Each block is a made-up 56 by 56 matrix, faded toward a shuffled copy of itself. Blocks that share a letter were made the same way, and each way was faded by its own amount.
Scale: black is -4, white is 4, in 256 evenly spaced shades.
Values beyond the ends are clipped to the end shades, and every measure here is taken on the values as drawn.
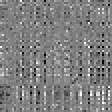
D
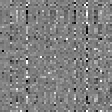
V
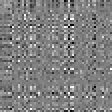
D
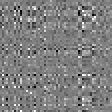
D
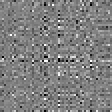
V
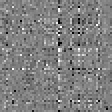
V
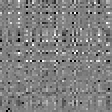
D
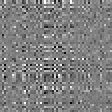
D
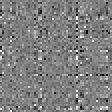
V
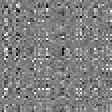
V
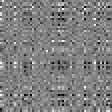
D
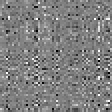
V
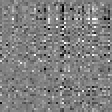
V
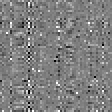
V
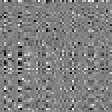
D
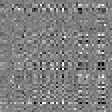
D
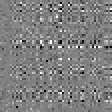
D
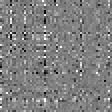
V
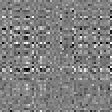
D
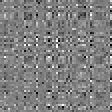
D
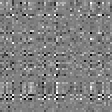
D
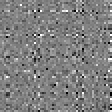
V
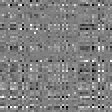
D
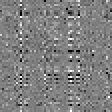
V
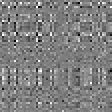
D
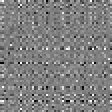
D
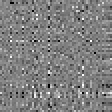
V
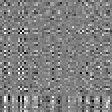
D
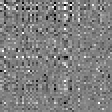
V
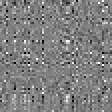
V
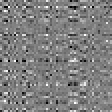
D
